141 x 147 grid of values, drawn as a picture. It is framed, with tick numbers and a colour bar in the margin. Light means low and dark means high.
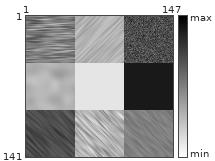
The table splits into 3 rows of 3 panels. Panel 1,1: middling, streaked across. Panel 1,2: low, slanting up to the right, faint in contrast. Panel 1,3: high, fine-grained. Panel 2,1: low, smooth, faint in contrast. Panel 2,2: very low, flat. Panel 2,3: very high, flat. Panel 3,1: high, slanting down to the right, faint in contrast. Panel 3,2: low, slanting down to the right. Panel 3,3: middling, slanting down to the right, faint in contrast.
